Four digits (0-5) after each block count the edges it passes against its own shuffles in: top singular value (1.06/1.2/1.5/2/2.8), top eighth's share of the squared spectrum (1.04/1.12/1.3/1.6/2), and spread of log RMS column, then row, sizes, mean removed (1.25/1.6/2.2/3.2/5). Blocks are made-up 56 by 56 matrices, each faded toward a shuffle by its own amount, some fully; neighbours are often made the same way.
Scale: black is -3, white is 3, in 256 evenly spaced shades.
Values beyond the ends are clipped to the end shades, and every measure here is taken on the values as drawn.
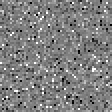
0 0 0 0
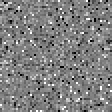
2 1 0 0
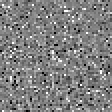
2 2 0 1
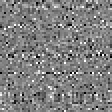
4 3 1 2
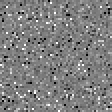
0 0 0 0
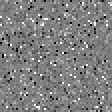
0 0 0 0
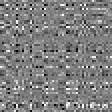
4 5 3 4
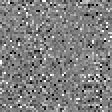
3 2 1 1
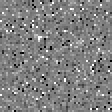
0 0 0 0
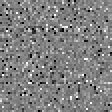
3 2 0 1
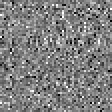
3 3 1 1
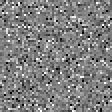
3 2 0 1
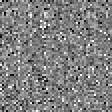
3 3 1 1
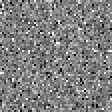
2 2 0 0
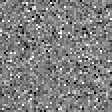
0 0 0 0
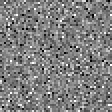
2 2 1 0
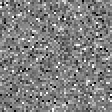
1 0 0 0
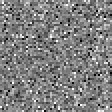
1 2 0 0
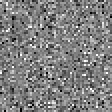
3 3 1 1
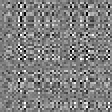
5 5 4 4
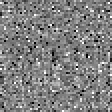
3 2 1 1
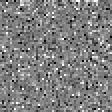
3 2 1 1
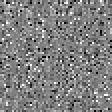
3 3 1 1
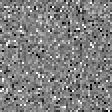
2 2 0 1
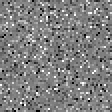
0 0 0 0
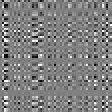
5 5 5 4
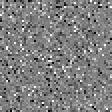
2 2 0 0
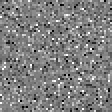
1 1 0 0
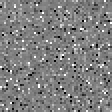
1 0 0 0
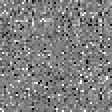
3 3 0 1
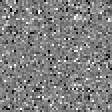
3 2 0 1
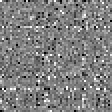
4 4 2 2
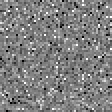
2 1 0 0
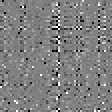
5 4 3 2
